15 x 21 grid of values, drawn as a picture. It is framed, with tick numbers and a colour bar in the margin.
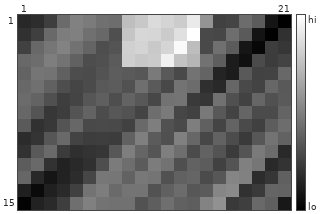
Histogram: skewed, a long tail of high values. Grain: diagonal, up to the right. Ninth with the highest average: top middle. Odd patch: higher, in the top middle.
